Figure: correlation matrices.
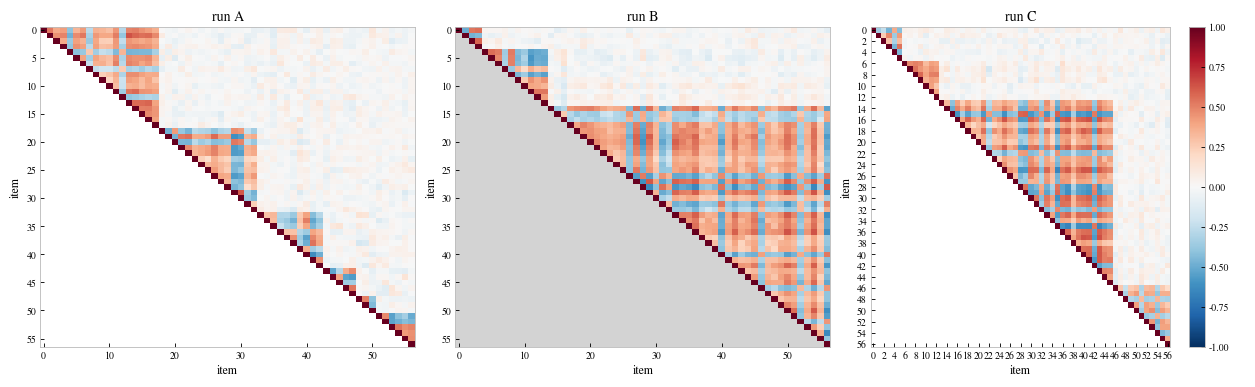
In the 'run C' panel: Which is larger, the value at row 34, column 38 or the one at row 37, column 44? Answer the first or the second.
the second
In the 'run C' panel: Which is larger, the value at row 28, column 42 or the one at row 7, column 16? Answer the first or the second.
the first
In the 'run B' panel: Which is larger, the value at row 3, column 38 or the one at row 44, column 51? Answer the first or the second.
the second
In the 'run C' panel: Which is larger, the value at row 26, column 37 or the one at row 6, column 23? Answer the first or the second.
the first
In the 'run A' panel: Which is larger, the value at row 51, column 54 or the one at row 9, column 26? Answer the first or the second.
the second
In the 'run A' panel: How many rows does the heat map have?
57
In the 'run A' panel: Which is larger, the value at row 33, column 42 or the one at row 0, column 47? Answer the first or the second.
the second
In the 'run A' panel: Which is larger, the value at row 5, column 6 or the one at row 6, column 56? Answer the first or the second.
the first
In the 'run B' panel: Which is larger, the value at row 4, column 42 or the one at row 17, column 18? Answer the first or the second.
the second
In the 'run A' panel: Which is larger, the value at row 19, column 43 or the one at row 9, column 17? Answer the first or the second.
the second
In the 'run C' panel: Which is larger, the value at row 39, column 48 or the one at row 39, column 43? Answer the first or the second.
the second
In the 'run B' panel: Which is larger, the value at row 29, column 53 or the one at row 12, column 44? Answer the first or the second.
the first
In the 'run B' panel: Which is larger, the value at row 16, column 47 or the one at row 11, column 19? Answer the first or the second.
the second
